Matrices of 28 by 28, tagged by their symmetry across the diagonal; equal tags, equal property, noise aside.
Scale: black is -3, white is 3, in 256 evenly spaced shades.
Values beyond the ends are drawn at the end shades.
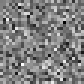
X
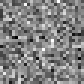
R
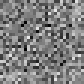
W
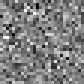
X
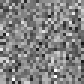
R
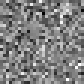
R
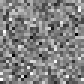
R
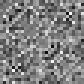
W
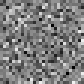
W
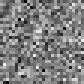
R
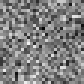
X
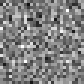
R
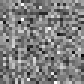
X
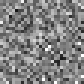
W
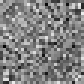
W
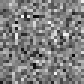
X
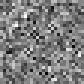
W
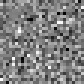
X
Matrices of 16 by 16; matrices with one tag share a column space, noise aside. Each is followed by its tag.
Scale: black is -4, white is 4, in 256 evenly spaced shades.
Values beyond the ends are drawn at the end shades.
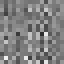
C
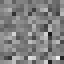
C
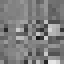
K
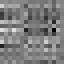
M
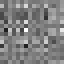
M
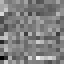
C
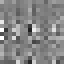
K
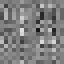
M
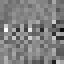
K
